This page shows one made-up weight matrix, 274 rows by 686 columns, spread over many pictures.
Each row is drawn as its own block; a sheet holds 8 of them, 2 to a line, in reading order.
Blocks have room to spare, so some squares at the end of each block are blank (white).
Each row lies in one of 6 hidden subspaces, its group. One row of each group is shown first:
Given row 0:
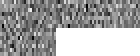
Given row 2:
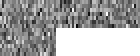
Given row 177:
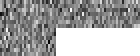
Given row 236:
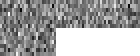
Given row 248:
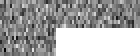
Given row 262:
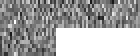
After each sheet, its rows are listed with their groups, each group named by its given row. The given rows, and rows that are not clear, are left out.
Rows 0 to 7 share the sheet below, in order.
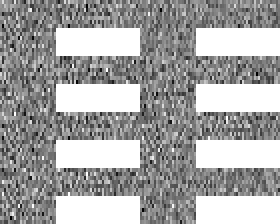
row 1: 236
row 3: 248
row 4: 0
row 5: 0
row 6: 0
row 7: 236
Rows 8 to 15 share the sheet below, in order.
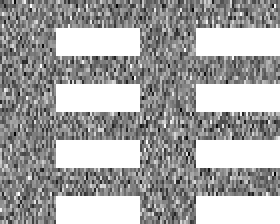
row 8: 0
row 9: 2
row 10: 2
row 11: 236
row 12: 262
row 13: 177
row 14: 0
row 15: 2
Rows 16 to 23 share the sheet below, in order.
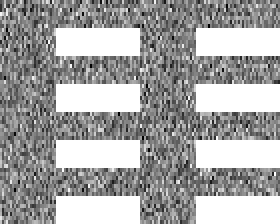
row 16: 177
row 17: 0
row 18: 2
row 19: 177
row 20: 262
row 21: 2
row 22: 262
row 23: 2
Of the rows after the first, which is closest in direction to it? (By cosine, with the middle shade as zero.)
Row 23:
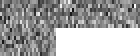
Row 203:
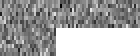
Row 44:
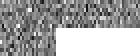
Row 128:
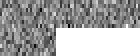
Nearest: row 44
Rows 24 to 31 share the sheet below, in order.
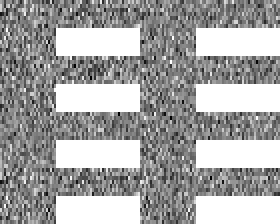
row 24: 177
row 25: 236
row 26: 262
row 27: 0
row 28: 262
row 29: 0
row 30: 177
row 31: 177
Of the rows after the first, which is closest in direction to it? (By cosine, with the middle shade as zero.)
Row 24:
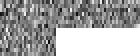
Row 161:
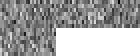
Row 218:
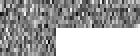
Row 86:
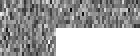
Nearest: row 218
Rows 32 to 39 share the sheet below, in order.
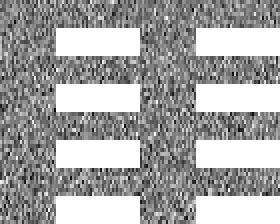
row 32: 262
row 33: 2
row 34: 248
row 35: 248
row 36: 248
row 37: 262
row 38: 177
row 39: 2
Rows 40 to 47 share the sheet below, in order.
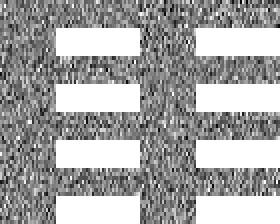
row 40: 248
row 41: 177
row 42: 2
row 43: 236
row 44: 0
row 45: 177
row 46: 177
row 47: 177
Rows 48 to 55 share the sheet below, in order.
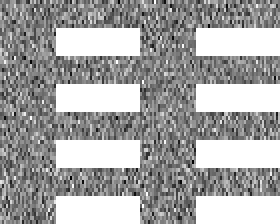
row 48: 262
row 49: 0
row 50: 0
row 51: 2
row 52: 0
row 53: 248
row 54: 177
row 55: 236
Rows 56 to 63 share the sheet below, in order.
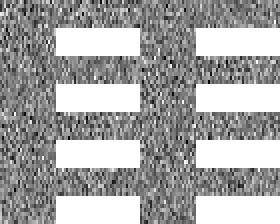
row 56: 177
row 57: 2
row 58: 236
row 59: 0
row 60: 0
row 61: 2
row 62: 262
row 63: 262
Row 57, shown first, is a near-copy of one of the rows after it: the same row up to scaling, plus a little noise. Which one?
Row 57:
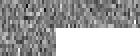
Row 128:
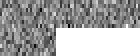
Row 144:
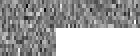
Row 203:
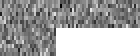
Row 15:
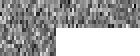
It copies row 144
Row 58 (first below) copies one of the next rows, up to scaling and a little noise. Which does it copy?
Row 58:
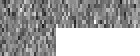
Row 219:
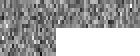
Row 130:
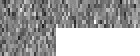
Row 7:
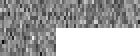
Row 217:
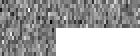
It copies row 130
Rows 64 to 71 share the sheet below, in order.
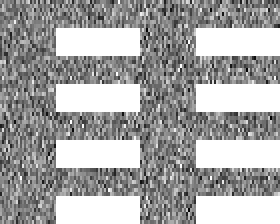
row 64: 262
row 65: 177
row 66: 248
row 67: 2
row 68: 177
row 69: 236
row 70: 236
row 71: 177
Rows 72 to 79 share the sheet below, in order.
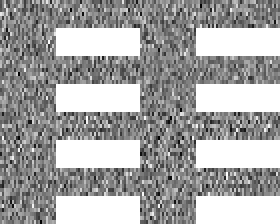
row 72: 177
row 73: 2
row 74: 177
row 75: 236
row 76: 0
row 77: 0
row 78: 236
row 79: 0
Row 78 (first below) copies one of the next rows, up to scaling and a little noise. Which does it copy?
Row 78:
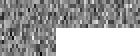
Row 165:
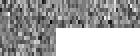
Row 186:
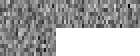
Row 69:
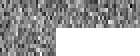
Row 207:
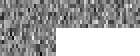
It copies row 207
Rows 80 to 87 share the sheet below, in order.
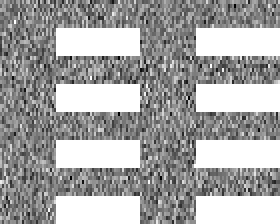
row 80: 262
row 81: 236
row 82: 262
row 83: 177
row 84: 262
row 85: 248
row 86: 177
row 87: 236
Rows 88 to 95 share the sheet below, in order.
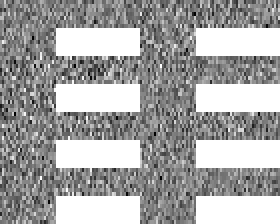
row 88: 236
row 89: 2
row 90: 262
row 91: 236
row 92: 0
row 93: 262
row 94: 2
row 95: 236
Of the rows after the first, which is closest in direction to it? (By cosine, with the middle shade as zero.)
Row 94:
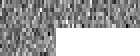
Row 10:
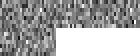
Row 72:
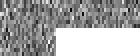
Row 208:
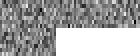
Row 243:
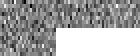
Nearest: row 10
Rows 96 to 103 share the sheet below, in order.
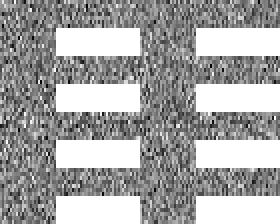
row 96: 0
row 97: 262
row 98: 2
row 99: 177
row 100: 177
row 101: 2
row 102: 248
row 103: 262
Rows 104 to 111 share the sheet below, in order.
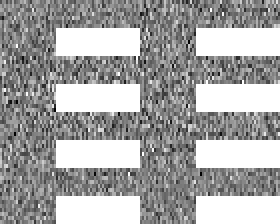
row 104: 248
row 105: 177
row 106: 248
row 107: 248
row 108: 262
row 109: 236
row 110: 236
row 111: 2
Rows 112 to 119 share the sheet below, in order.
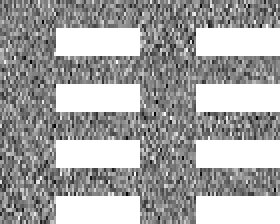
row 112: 248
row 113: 2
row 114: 0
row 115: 248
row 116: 2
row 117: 0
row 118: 2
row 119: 2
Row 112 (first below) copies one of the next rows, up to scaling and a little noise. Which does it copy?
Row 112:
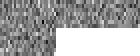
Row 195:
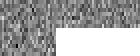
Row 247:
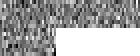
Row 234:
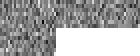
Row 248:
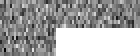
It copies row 234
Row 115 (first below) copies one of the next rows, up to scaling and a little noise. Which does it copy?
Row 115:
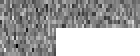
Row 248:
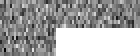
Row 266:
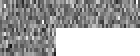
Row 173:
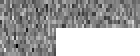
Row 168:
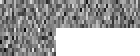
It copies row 173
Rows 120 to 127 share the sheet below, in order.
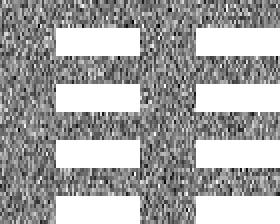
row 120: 2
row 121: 0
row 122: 262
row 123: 248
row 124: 177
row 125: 262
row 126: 2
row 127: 177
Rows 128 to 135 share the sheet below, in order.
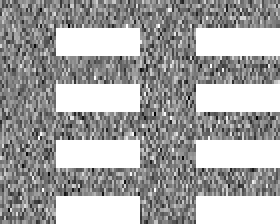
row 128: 2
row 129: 0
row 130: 236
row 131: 177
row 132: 2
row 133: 0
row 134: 248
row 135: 262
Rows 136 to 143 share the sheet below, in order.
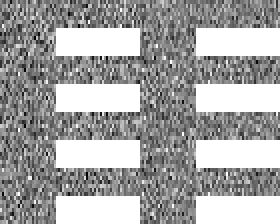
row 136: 2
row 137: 248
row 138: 177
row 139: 0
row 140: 177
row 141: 248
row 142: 0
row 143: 0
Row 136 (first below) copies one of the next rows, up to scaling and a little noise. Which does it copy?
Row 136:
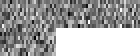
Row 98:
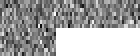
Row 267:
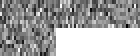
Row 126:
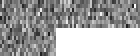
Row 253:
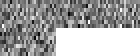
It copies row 253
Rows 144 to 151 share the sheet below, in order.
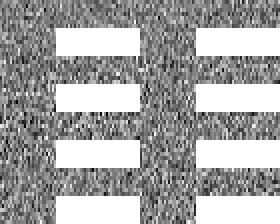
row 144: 2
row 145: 177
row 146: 248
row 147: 177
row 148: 177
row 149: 262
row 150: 236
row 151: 236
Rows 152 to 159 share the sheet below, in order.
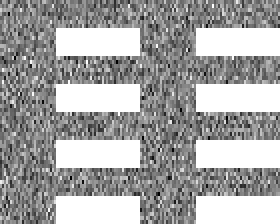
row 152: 236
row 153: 248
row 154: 0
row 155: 236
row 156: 262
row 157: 0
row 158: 177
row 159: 0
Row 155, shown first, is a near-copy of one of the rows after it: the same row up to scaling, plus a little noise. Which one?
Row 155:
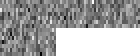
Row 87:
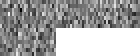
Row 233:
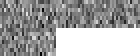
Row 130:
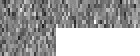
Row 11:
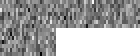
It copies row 11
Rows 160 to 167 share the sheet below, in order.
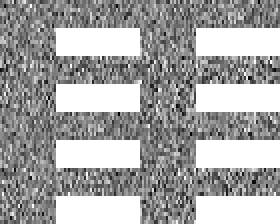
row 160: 0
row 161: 262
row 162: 177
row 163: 236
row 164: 262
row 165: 236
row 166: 0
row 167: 262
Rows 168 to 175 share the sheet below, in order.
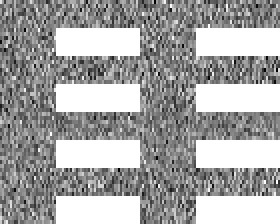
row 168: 248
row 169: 0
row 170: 262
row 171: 177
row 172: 236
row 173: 248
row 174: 262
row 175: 177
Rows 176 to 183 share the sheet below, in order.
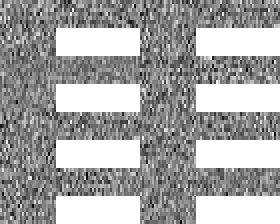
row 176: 2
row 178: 248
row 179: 2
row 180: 177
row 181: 2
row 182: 0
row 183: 236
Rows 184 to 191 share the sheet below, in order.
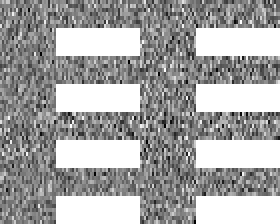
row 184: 236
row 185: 236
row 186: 236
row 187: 177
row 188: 2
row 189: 177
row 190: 236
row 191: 248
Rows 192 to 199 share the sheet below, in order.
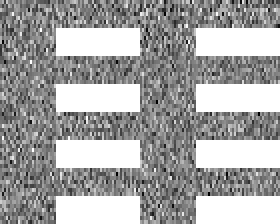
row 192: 236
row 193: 177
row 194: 0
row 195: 248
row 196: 0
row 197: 262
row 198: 2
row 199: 0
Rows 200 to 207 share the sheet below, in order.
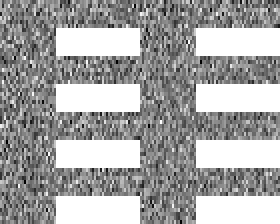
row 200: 2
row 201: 177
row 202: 0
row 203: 2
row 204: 177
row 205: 236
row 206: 177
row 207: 236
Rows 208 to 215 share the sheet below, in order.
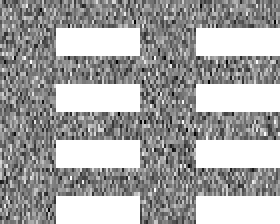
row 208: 2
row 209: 2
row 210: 0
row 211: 0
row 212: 262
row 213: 236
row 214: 177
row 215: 262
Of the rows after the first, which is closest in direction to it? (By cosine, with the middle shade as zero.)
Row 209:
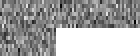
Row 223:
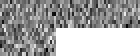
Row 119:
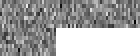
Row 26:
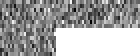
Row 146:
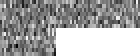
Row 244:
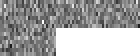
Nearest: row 119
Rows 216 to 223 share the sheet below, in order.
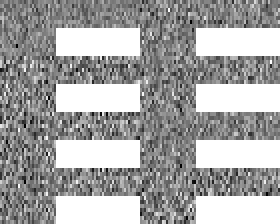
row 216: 248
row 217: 236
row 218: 177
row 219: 236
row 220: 177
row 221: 236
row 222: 177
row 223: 2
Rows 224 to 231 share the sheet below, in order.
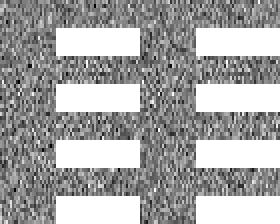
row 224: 236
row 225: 262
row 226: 0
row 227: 0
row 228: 248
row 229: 177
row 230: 262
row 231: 262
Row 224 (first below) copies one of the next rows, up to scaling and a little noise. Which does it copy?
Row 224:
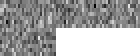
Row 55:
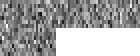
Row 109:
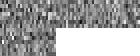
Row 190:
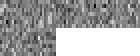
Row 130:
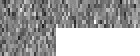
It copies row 190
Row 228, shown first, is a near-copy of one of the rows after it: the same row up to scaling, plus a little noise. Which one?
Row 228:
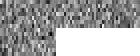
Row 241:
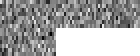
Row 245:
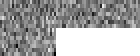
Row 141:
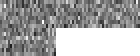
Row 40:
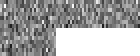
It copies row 241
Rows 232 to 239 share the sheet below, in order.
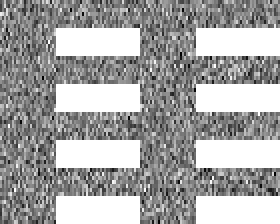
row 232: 177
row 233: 236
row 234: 248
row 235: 262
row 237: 262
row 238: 262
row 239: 2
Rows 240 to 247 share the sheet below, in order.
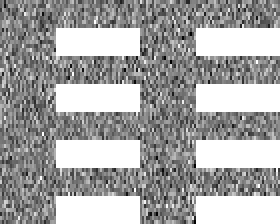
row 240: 236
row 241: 248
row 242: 177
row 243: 0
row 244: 248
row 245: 248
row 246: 2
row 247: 248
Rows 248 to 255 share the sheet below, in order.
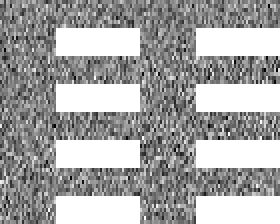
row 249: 236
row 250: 236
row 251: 177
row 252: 2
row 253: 2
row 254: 177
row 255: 248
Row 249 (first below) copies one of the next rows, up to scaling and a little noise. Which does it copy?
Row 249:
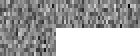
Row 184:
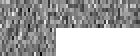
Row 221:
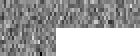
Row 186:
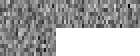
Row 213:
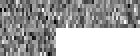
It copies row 186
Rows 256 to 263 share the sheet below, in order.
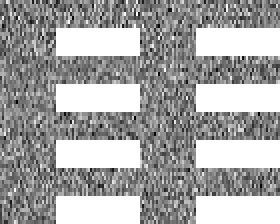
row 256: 177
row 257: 0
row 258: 248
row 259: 177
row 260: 2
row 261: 262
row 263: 236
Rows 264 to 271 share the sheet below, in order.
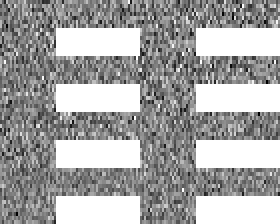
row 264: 236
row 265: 248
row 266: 248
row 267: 2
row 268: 2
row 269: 262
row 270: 248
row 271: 248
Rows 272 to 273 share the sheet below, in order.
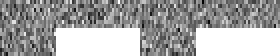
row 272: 262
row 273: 262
